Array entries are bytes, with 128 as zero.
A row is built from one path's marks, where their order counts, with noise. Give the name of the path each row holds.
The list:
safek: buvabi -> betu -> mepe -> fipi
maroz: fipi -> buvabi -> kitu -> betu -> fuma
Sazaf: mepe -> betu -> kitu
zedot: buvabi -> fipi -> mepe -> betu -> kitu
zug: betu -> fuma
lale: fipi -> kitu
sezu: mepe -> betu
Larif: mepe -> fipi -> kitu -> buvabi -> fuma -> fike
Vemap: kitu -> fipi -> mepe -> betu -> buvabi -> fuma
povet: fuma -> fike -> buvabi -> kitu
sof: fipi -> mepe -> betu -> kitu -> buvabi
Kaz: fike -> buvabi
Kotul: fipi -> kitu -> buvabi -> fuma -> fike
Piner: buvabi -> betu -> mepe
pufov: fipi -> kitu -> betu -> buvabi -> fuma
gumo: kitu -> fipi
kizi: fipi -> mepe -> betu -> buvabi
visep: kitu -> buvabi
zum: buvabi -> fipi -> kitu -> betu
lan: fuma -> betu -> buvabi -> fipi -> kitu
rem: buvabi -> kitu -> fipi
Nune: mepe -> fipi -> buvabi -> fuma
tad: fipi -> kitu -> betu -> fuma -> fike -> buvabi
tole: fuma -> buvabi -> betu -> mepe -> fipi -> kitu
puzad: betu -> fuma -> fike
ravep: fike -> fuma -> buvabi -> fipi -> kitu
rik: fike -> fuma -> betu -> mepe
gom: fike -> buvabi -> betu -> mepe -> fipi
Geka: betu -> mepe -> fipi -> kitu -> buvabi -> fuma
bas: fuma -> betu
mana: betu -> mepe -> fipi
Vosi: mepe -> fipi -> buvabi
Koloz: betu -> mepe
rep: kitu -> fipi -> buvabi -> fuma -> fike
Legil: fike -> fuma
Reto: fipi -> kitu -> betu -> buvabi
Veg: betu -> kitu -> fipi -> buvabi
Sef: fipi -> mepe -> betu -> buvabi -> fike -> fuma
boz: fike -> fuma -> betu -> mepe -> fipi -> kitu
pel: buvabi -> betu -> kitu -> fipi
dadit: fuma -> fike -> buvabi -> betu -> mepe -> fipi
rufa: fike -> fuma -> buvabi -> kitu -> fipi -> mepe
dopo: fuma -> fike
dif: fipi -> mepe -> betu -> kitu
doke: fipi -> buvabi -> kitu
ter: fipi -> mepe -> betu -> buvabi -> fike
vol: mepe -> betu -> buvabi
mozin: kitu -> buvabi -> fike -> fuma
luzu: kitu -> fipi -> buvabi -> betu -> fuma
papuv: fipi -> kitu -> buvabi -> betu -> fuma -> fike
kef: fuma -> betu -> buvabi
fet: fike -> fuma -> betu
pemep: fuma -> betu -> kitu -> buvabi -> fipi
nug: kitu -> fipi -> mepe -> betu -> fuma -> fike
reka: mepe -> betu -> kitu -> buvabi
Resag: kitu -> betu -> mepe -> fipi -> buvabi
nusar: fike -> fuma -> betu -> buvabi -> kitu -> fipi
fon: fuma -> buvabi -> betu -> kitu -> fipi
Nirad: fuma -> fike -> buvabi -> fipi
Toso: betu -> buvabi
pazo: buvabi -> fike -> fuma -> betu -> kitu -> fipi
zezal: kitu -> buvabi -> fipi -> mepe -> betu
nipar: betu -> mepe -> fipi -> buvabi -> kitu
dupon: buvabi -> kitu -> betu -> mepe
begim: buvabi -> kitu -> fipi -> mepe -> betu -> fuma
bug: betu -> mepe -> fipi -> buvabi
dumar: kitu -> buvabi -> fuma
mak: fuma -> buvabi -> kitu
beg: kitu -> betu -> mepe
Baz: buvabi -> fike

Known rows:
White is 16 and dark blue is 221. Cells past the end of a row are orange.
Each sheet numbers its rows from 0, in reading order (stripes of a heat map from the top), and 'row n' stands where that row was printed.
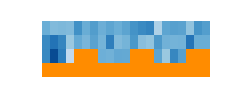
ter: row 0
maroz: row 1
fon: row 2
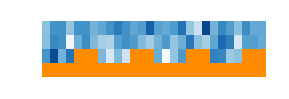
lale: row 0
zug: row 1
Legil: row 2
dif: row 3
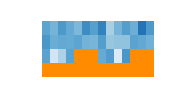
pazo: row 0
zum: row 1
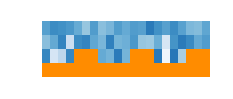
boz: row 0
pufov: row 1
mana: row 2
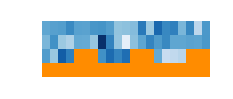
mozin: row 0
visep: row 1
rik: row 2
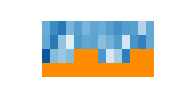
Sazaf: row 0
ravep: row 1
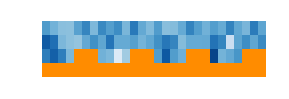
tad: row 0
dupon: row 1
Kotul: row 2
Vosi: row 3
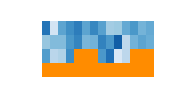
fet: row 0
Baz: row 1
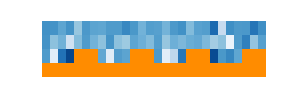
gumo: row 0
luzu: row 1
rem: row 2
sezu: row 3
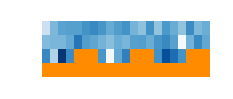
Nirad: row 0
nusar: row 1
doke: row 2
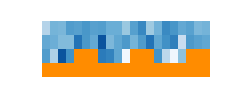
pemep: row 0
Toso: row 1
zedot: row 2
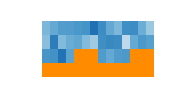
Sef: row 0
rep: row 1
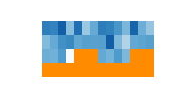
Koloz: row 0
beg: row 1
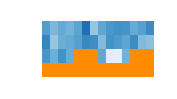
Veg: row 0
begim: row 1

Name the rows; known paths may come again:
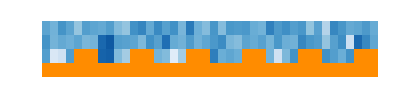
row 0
pel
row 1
kizi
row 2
dupon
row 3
Larif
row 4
rufa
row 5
tole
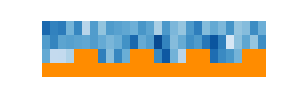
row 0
rik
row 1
dadit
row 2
kef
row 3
reka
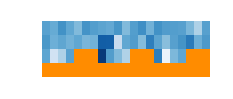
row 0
pazo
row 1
vol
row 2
gom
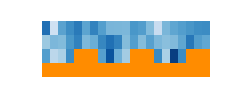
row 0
fet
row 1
papuv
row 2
Nirad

